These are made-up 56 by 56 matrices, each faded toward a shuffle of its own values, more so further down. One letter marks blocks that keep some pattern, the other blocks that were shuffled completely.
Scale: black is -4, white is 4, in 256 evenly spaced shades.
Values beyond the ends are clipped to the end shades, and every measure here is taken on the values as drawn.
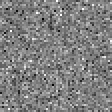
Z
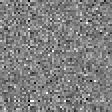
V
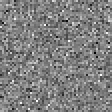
Z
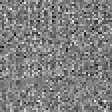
V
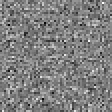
V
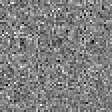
V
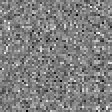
V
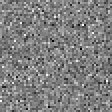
Z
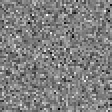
Z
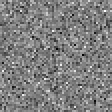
Z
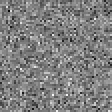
V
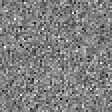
Z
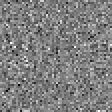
V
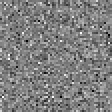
V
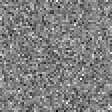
Z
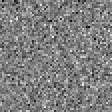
Z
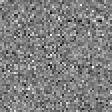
V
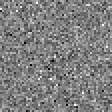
Z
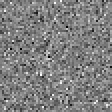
Z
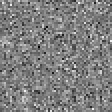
V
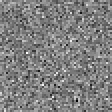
Z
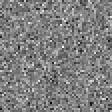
Z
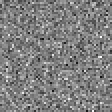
Z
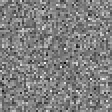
V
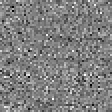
V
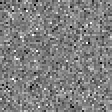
Z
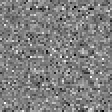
V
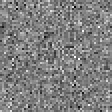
V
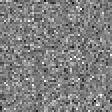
V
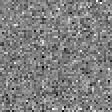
V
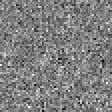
Z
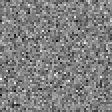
Z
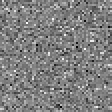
V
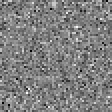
Z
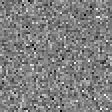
Z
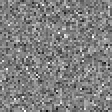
Z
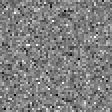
Z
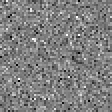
Z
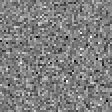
Z
